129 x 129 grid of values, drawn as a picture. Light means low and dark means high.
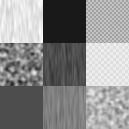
The table splits into 3 rows of 3 panels. Panel 1,1: very low, streaked downward, faint in contrast. Panel 1,2: very high, flat. Panel 1,3: low, checkered. Panel 2,1: middling, blotchy, strong in contrast. Panel 2,2: high, streaked downward, faint in contrast. Panel 2,3: very low, checkered, faint in contrast. Panel 3,1: high, flat. Panel 3,2: middling, streaked downward, faint in contrast. Panel 3,3: low, blotchy.
